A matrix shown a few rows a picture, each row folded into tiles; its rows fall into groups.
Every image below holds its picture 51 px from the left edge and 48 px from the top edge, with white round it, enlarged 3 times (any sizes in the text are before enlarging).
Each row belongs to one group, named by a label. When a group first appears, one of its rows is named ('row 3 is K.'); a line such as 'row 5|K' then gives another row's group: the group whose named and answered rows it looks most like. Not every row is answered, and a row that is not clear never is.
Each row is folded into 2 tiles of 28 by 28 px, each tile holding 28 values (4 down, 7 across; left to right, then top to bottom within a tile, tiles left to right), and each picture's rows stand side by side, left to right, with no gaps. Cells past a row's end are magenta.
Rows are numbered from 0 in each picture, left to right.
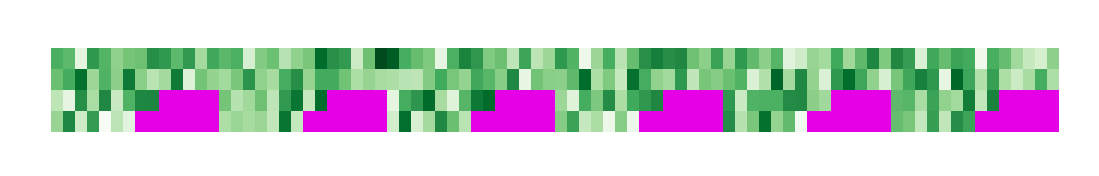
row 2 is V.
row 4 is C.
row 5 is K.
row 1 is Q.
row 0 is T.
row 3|T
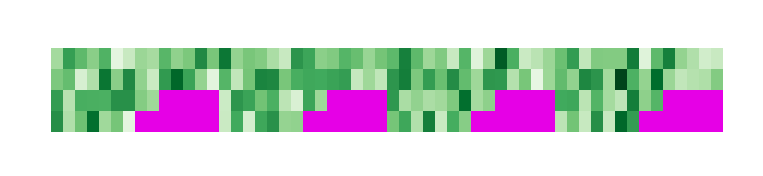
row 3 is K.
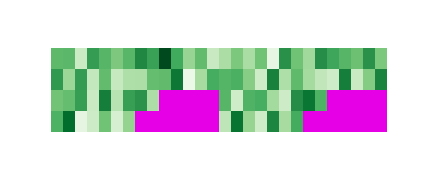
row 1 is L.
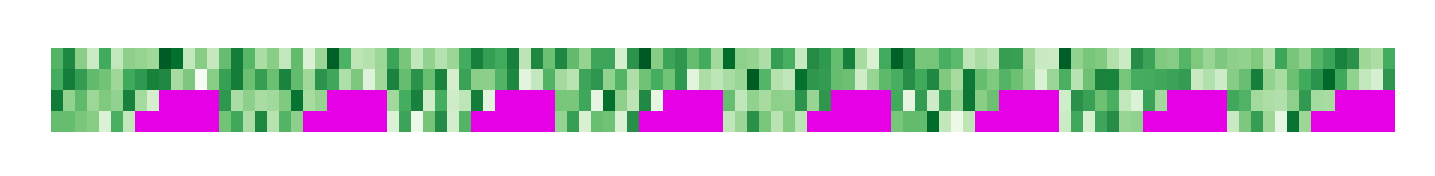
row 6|V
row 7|Q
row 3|V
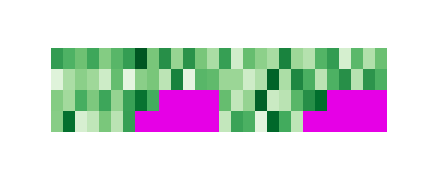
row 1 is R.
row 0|V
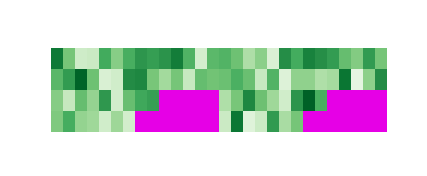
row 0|T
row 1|L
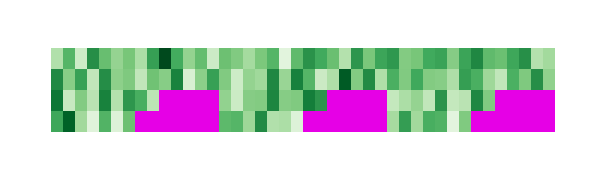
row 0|L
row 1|T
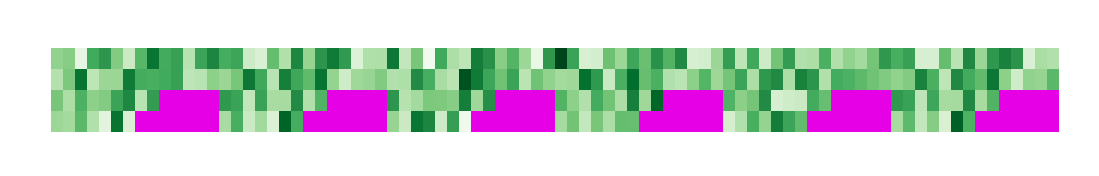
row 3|K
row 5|K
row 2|Q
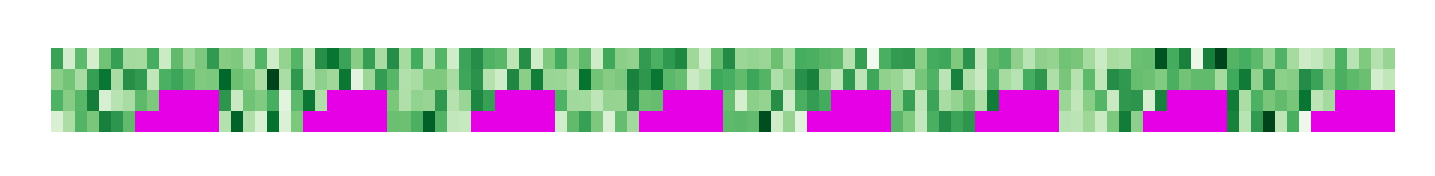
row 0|R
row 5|K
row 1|L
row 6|Q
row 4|T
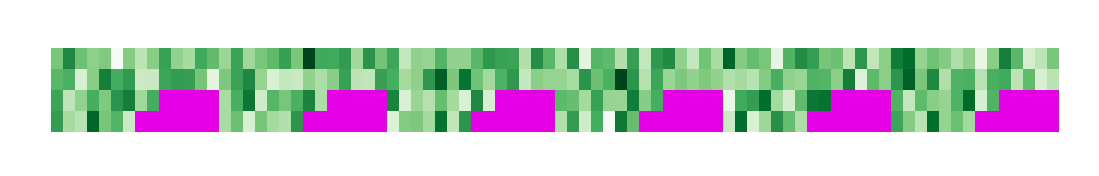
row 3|K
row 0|C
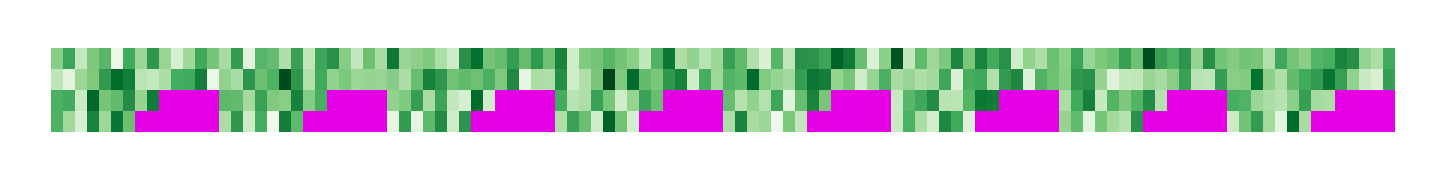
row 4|T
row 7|Q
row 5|R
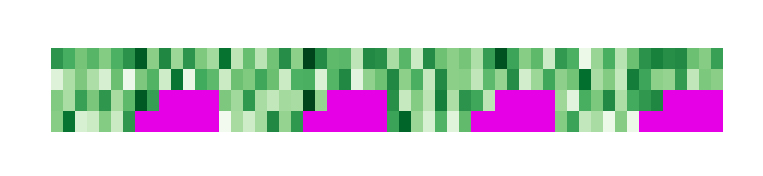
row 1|R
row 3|T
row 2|L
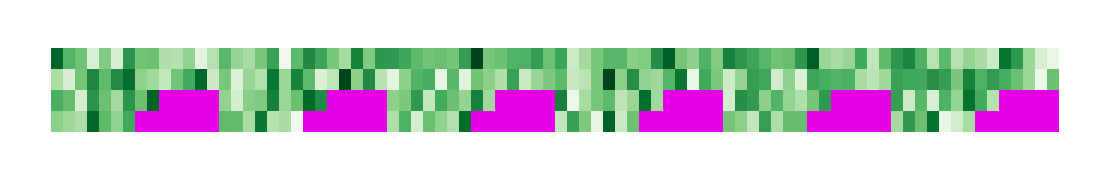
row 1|T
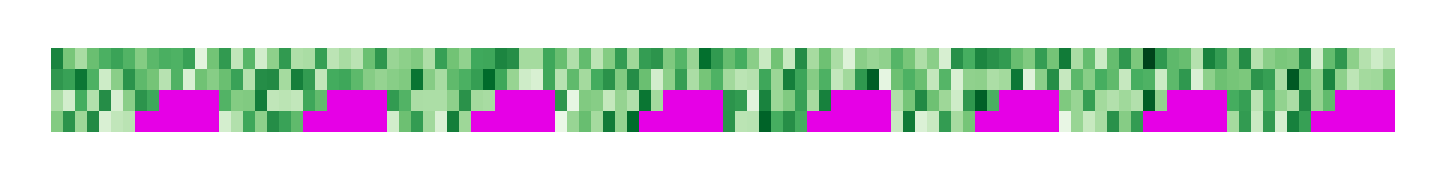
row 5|L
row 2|Q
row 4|K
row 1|R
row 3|R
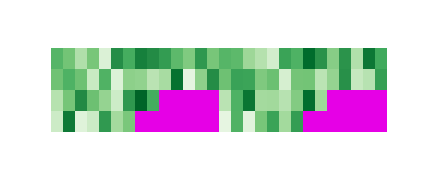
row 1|L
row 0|L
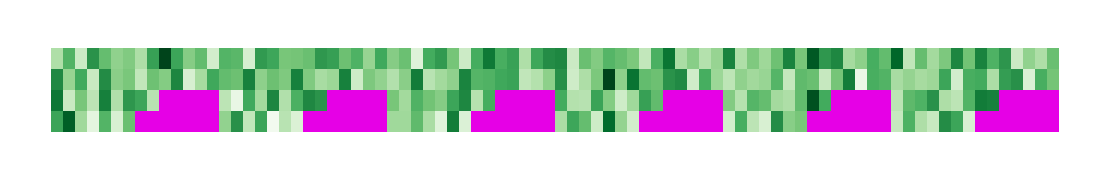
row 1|T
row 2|Q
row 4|R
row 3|R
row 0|L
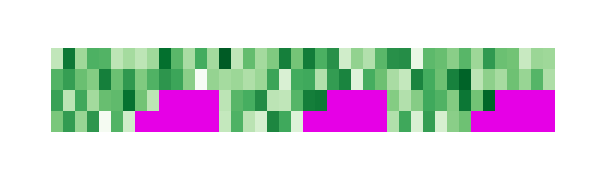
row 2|K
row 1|R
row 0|C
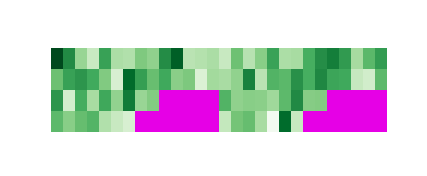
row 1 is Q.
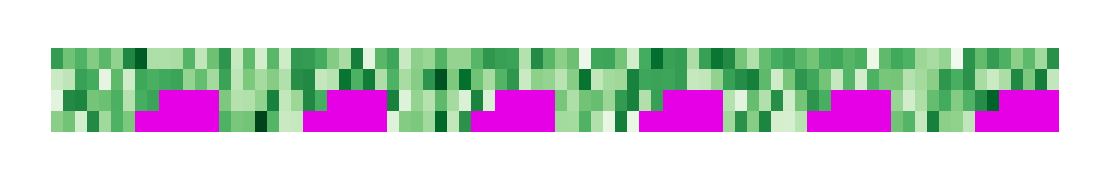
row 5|T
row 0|V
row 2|R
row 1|T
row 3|Q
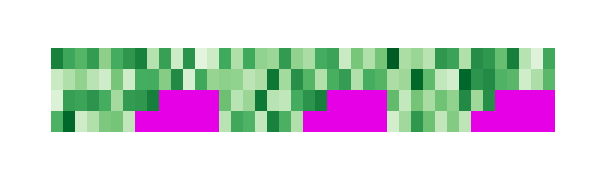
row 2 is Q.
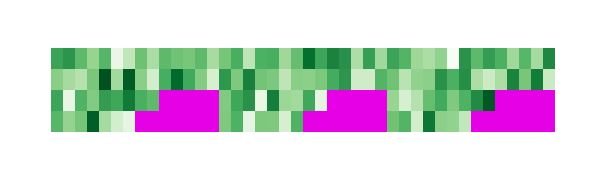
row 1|L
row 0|C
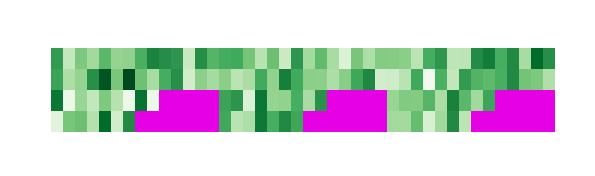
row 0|R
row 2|Q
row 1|K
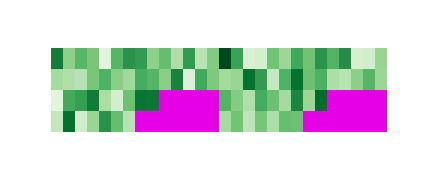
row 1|K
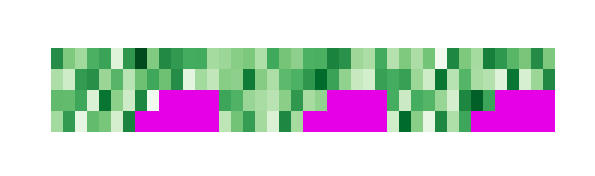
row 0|V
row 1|Q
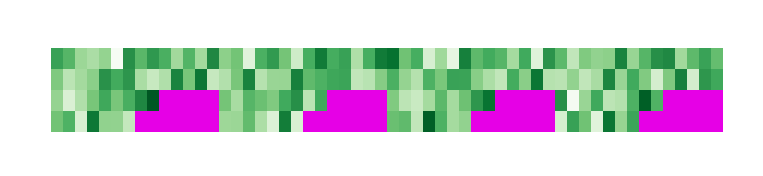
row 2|T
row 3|R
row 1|Q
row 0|T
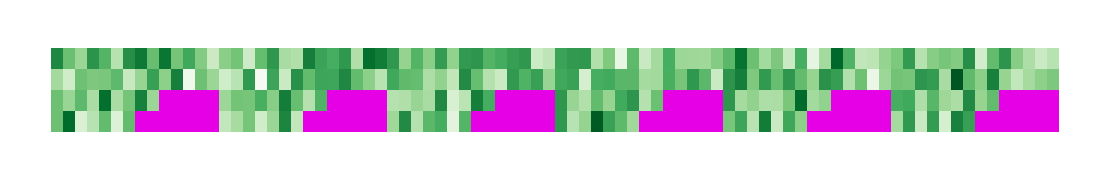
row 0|V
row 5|K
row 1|Q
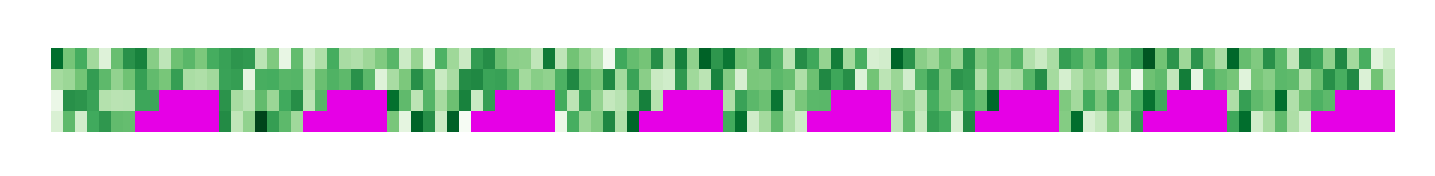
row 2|Q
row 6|V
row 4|V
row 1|C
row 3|L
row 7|V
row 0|V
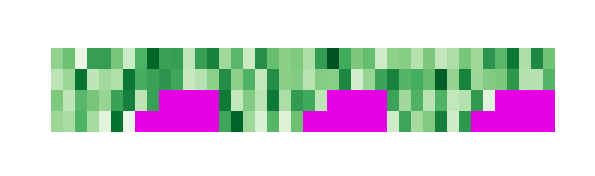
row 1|L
